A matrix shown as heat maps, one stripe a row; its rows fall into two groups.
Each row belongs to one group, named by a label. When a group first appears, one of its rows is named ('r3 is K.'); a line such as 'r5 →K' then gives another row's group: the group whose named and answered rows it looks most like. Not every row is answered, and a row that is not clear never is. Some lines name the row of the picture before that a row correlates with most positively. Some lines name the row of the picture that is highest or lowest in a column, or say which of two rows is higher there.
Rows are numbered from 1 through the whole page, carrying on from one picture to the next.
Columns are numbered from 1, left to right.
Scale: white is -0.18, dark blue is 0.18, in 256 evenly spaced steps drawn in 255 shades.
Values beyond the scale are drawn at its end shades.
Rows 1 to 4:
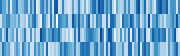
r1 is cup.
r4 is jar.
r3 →cup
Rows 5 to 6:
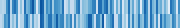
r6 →cup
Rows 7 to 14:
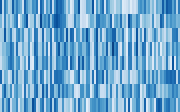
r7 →cup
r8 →cup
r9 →jar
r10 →jar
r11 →jar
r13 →jar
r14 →cup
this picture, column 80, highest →14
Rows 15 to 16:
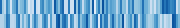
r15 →cup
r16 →jar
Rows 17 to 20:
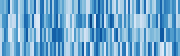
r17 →cup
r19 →cup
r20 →jar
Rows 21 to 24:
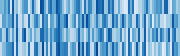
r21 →cup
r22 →jar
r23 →cup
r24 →jar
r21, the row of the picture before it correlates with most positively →18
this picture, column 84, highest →21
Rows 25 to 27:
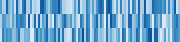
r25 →cup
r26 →jar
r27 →jar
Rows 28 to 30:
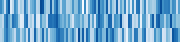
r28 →cup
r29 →cup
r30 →jar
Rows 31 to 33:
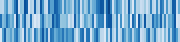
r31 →cup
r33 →jar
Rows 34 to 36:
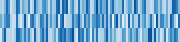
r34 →jar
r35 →cup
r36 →jar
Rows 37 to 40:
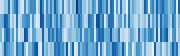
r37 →cup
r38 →cup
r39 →cup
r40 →jar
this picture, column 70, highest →39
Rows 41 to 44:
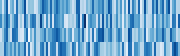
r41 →cup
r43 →cup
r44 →jar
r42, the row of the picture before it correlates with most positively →37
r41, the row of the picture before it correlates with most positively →38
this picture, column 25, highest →43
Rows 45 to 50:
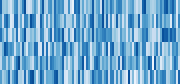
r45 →cup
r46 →cup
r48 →jar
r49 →jar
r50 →cup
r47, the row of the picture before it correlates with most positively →41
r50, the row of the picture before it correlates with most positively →42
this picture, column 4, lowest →49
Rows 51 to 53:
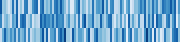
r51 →cup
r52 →cup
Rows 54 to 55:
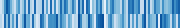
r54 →jar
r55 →cup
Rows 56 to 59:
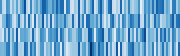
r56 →cup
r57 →jar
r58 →cup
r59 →cup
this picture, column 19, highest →56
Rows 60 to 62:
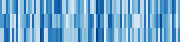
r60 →cup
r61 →cup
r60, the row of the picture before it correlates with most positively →56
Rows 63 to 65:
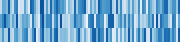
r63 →cup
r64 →cup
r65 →cup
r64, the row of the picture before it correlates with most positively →61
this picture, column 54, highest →65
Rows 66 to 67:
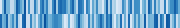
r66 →jar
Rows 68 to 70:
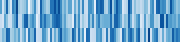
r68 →cup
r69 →cup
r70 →jar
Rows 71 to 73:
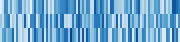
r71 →jar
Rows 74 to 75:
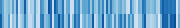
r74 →cup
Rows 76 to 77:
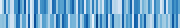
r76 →jar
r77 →jar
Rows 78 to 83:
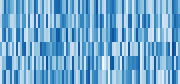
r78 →jar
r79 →jar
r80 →jar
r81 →cup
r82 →jar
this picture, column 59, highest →80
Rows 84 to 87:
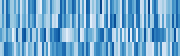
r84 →jar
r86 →cup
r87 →jar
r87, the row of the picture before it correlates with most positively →78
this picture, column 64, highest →85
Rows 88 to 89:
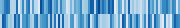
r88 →cup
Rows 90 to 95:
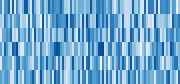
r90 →cup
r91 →jar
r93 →cup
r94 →jar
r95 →cup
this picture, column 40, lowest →93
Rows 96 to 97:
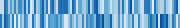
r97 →cup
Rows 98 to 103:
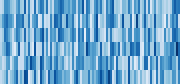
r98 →jar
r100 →jar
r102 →cup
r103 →cup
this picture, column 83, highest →100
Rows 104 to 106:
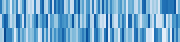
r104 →cup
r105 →jar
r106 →jar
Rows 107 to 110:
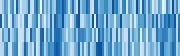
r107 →jar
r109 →cup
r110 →cup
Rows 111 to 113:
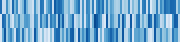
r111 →cup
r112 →jar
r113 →jar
